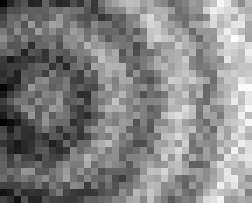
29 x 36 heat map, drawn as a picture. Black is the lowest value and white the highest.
There is an overall slope up to the right. No single row or column stands out from its neighbours. Rings spread out from the middle left. On average the colour sits 50% of the way up the scale.
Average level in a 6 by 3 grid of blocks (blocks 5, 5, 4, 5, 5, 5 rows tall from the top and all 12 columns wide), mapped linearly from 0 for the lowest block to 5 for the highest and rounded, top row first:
1 3 5 / 1 3 5 / 1 3 5 / 1 3 5 / 0 3 5 / 1 3 4
